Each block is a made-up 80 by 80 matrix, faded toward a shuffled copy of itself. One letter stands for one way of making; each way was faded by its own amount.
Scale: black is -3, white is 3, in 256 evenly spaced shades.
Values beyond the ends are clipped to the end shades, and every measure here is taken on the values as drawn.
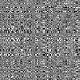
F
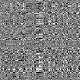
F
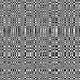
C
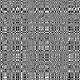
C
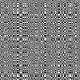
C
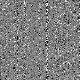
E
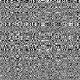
F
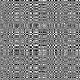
C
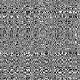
F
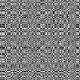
C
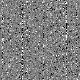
E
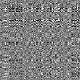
F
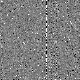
E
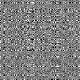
F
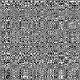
F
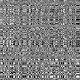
F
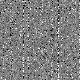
E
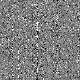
E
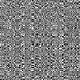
F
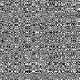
F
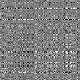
F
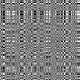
C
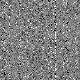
E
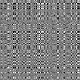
C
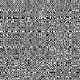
F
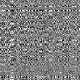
F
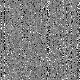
E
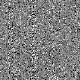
E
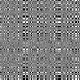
C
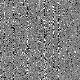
E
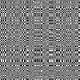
C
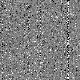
E
